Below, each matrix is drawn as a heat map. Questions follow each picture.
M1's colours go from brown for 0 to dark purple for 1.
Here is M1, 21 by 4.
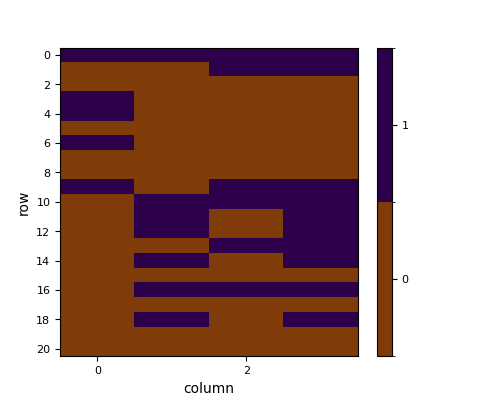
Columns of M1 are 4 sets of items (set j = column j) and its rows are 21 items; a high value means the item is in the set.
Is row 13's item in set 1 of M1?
no
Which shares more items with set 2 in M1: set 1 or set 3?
set 3
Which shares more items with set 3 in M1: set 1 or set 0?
set 1
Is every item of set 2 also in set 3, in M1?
yes
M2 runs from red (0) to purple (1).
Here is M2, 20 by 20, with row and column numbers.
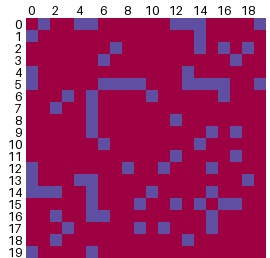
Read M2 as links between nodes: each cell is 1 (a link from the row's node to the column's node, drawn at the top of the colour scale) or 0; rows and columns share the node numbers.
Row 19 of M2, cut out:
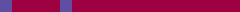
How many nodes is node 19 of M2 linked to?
2
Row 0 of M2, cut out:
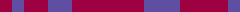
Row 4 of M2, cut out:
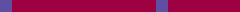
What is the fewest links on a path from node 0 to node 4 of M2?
1
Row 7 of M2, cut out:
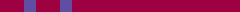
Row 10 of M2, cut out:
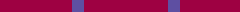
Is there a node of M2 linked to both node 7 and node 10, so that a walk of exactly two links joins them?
no
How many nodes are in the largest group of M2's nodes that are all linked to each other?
3
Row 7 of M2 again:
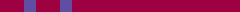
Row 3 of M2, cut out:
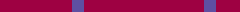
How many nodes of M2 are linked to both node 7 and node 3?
0
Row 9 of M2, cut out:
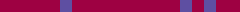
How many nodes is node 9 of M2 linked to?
3
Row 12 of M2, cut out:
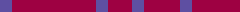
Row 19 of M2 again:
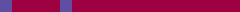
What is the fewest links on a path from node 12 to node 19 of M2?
2
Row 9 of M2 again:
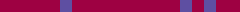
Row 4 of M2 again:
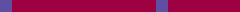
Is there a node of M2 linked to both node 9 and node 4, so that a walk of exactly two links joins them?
no
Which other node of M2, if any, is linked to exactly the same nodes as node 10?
none
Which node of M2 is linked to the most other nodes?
node 5
